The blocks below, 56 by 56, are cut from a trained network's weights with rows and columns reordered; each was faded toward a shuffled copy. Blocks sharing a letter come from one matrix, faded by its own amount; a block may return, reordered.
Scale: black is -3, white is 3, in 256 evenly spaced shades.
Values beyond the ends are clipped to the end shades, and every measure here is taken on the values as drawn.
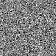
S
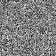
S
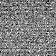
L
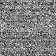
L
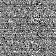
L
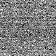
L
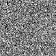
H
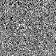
S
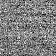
L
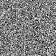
H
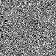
S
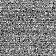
L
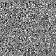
S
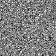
S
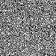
H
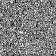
S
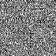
S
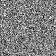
S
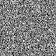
H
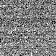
L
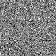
H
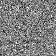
H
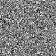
S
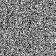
S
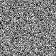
H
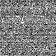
L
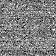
L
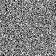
H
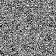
H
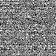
L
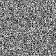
S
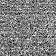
L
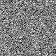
H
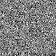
S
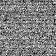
L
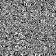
S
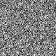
S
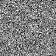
H
